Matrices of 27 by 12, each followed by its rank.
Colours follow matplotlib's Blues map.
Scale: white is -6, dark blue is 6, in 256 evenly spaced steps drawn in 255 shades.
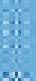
one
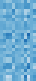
two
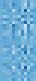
two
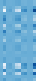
one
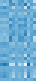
two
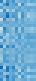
two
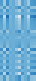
one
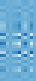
one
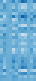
two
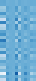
one
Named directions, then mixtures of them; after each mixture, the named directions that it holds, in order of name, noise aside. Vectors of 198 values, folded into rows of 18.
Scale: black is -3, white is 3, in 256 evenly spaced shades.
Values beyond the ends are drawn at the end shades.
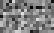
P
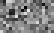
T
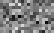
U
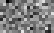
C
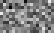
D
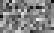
P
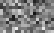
D, U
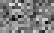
U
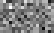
C, D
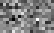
D, P, U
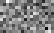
C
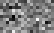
D, P, U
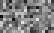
C, D, P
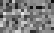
P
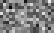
D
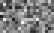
C, D, P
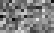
C, P, T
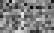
P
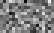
D, T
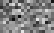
P, U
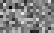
D, P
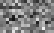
D, U
